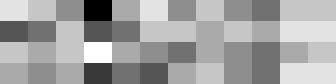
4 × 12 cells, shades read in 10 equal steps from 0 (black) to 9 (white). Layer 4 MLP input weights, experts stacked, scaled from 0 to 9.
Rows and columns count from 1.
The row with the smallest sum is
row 4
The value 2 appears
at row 4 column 4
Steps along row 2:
up up down up up same down up down up same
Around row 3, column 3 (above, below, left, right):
7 6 6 9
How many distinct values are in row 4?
7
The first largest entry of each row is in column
1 11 4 11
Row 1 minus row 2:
5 3 -2 -3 2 1 -2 1 -2 -2 -1 -1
